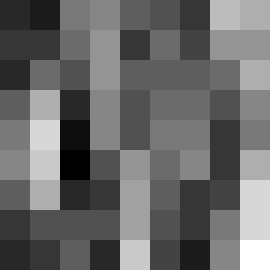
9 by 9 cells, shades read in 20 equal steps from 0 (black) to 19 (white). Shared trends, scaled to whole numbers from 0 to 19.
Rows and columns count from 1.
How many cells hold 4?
11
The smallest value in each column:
3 2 0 3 4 5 2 4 9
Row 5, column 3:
1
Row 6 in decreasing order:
15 13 11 10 10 8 6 4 0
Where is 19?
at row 9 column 9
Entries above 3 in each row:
7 9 8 8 8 8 8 9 6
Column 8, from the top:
14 11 8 6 4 4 5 9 10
